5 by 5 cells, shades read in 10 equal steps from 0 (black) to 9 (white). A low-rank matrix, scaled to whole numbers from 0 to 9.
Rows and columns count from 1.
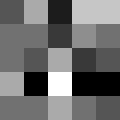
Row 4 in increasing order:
0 0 0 6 9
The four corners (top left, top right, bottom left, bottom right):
3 7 4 3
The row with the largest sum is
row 1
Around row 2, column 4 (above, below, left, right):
7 2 2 4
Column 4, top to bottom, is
7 5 2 0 4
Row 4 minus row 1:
3 -6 8 -7 -7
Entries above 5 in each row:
3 0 1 2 1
